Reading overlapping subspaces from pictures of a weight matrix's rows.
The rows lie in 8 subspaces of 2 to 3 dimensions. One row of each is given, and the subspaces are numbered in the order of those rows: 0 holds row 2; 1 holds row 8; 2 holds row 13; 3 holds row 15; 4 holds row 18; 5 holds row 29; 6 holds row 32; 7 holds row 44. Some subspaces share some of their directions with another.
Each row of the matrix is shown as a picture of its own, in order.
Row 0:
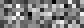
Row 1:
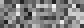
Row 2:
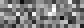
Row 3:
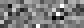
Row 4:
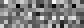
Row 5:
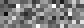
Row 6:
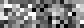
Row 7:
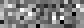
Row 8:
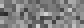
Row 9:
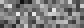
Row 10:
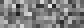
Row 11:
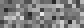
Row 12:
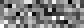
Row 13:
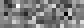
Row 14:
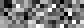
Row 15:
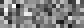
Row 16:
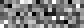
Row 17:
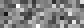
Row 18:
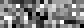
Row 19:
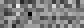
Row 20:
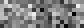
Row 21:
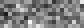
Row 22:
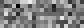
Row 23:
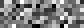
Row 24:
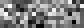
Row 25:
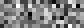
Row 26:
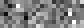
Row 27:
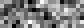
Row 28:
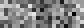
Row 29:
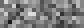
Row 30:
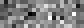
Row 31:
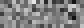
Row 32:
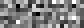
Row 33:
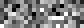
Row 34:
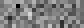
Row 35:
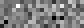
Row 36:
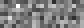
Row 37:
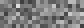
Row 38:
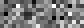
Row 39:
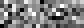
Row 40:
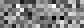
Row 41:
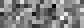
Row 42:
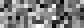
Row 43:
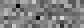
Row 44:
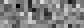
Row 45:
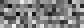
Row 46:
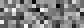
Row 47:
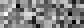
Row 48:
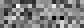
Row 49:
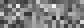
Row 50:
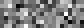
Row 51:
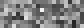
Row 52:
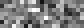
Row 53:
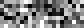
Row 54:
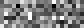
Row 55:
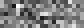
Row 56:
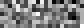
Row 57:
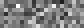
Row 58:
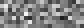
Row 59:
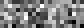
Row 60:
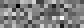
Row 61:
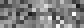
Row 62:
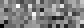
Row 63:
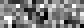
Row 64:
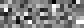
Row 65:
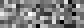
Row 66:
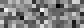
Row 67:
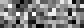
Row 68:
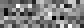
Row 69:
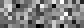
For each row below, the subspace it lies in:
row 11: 7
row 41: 0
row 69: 0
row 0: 7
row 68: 3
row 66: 7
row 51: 7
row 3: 5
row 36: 6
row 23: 0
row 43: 3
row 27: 7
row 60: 3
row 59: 4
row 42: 0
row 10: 3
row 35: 5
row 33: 5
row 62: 5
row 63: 4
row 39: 5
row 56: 6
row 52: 7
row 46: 7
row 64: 3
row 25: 7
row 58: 3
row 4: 6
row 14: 0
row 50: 2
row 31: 6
